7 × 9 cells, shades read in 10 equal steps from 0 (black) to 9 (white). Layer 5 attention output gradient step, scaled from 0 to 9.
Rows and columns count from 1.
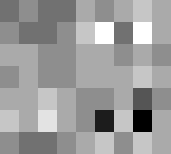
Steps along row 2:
down same up up up down up down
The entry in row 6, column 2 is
6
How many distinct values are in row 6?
6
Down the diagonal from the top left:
4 4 5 5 5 1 5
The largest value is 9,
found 2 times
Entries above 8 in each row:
0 2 0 0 0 0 0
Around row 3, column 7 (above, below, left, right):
4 6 6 6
